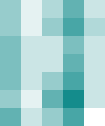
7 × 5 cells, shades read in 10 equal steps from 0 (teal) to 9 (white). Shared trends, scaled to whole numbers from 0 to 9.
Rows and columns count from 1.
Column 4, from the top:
3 2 4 3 2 0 2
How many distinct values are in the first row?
5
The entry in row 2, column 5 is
6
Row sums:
29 26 29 28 25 23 26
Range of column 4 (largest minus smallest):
4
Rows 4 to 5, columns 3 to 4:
7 3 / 5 2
